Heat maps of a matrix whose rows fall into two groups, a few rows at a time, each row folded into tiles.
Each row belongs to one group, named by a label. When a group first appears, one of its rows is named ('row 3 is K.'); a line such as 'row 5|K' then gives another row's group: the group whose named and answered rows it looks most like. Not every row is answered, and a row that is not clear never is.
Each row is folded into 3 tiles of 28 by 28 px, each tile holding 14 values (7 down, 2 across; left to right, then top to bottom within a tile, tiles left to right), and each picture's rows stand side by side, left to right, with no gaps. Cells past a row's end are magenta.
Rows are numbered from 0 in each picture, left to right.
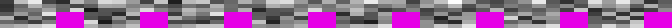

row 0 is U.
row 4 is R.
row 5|R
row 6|U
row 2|U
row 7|R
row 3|R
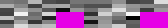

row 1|U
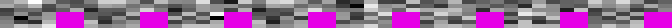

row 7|R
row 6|U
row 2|U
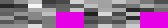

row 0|U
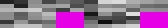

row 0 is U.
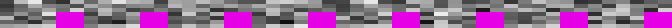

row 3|R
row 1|R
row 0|U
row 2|R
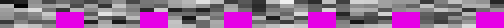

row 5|R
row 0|U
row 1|U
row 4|R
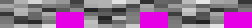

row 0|R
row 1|R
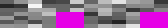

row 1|R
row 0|U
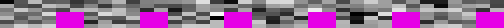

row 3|R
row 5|U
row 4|R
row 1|U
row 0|U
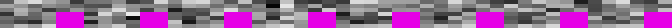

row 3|U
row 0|R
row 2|R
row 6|R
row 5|R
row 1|U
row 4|R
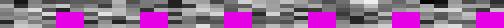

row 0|U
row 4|R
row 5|U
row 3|R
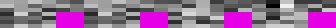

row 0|R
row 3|U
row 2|U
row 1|R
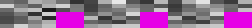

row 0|R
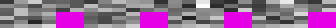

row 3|U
